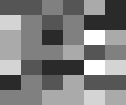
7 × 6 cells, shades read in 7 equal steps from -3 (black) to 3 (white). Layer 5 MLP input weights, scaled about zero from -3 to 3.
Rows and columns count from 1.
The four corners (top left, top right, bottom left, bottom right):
-1 -2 0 1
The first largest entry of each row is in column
5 1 5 1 5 4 5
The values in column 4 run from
-2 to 1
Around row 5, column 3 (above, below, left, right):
0 -1 -1 -2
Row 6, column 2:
0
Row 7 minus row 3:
-1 0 3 1 -1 0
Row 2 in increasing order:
-2 -2 -1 0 0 2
